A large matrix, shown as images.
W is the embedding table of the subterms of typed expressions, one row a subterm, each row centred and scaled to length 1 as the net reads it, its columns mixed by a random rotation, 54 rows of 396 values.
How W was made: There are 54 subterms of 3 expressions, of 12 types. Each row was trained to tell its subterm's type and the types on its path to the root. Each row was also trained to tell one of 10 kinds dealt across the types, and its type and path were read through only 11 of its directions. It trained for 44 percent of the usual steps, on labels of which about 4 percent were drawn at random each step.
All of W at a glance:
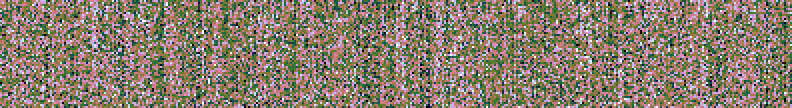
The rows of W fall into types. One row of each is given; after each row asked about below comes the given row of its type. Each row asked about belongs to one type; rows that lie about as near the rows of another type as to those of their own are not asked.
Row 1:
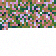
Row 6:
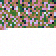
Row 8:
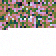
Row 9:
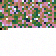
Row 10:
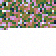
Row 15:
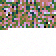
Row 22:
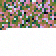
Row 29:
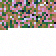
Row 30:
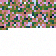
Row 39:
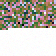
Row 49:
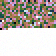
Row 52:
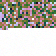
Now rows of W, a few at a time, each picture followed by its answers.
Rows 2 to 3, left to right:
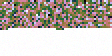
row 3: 39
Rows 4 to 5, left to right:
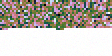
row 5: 22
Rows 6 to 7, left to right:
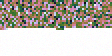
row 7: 8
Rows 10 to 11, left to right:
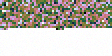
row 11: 9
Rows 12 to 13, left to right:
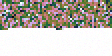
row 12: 15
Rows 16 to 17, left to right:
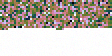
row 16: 39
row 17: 8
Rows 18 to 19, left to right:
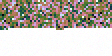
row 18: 49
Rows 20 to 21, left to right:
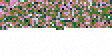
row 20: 22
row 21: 1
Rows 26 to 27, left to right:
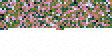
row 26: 22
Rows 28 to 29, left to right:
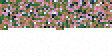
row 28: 15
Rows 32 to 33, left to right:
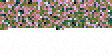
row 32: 49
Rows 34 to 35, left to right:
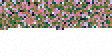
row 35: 30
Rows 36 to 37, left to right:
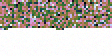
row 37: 49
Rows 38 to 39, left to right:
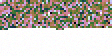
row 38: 30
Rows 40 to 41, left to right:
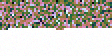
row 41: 8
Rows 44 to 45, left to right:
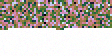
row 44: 49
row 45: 15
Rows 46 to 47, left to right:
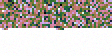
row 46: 10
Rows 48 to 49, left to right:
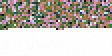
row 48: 9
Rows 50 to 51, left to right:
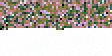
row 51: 30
